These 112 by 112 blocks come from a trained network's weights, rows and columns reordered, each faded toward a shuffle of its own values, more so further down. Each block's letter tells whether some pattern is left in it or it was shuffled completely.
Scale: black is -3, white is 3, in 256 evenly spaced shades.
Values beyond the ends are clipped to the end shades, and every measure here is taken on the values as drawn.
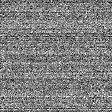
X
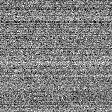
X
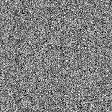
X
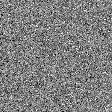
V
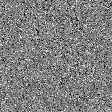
V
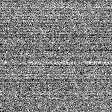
X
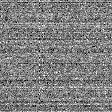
X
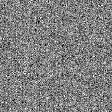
X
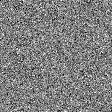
V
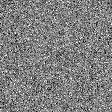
V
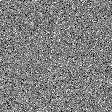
V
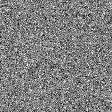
V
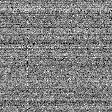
X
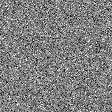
V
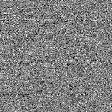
X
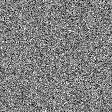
V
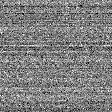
X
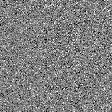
X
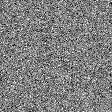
V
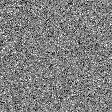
V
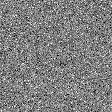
V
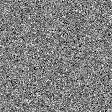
V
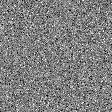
V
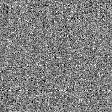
X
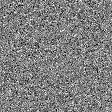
V
